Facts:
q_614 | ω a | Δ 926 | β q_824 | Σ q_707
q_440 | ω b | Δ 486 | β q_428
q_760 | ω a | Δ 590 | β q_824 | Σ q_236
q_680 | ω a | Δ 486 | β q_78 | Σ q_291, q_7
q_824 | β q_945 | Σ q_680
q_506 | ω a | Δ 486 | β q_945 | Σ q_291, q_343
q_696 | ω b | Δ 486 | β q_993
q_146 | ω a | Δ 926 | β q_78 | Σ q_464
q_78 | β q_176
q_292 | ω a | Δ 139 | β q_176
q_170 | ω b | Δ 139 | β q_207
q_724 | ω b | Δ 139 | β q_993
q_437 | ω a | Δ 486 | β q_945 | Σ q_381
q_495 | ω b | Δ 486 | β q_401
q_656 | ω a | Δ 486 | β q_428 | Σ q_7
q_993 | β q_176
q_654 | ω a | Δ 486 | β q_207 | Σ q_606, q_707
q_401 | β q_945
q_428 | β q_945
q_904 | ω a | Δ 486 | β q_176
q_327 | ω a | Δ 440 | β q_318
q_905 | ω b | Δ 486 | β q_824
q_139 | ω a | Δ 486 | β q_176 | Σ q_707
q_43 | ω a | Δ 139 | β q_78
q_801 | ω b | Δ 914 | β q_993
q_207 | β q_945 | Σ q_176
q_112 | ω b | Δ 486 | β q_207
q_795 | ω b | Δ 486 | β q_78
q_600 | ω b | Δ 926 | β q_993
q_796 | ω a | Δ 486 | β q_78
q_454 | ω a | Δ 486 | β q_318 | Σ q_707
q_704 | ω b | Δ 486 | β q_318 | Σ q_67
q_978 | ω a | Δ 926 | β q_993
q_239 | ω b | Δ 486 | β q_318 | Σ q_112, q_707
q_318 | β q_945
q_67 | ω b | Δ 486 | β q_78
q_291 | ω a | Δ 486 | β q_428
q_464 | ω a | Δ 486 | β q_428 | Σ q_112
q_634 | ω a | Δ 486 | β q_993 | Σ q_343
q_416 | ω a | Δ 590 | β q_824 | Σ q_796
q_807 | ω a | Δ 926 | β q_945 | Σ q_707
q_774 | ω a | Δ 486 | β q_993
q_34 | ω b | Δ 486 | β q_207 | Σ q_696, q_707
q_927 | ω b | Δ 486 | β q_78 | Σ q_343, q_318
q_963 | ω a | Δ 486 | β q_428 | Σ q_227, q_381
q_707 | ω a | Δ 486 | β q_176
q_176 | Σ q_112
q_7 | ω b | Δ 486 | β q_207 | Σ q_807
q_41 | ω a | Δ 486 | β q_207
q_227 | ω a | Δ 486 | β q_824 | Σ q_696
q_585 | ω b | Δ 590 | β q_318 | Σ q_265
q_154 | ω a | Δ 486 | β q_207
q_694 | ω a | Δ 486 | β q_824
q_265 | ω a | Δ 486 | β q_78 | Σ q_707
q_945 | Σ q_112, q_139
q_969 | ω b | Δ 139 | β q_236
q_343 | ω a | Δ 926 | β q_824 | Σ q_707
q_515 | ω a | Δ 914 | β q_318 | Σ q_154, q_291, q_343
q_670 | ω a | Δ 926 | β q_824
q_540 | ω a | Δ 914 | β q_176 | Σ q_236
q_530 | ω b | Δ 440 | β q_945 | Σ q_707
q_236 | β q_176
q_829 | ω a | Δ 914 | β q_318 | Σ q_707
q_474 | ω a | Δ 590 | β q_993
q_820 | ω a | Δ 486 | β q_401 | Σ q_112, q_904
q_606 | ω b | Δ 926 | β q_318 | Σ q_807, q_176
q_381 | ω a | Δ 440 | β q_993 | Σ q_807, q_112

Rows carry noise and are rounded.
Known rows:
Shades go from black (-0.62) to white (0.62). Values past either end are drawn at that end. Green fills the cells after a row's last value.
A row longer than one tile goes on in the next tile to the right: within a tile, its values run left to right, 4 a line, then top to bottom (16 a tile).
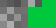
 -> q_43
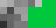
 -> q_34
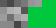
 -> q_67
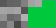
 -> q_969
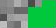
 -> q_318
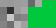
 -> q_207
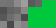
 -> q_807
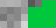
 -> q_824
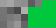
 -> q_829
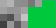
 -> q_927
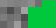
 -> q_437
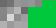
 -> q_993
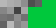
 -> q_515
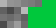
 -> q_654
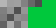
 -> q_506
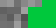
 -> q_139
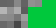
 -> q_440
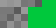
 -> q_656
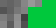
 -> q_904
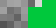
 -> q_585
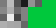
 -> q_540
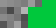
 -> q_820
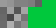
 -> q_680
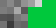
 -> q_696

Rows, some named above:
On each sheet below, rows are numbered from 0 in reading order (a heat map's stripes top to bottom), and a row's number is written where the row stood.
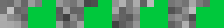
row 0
q_474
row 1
q_343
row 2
q_530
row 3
q_146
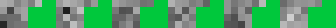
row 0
q_34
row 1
q_945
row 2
q_454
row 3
q_634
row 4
q_7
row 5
q_993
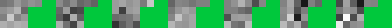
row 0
q_993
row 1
q_291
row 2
q_239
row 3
q_78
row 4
q_318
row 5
q_760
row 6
q_236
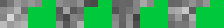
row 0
q_993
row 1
q_343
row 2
q_904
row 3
q_600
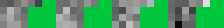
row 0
q_978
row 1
q_474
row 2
q_176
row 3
q_112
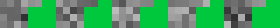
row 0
q_381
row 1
q_154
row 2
q_704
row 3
q_801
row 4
q_707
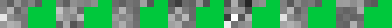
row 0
q_416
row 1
q_704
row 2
q_774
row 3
q_796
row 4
q_236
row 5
q_416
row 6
q_614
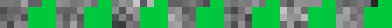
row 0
q_807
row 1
q_227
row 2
q_606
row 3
q_327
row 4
q_464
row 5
q_704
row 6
q_670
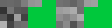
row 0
q_707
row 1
q_795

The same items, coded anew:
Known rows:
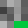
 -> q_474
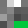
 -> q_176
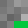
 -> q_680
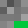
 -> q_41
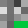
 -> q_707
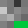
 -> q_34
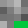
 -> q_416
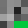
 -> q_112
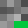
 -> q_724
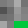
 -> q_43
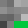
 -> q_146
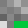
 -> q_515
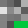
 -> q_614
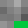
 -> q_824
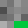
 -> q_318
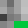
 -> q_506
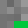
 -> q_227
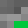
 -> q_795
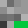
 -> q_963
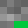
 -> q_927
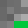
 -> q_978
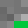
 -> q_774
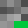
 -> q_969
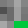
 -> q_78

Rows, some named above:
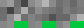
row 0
q_801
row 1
q_207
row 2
q_774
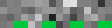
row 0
q_634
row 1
q_585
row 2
q_381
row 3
q_34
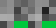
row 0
q_7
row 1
q_112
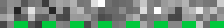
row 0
q_112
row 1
q_807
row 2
q_540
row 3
q_176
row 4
q_978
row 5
q_829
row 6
q_540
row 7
q_454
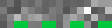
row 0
q_600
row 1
q_927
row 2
q_67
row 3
q_239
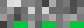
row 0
q_381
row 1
q_707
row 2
q_696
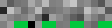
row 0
q_327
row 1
q_464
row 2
q_945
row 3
q_654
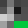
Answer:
q_704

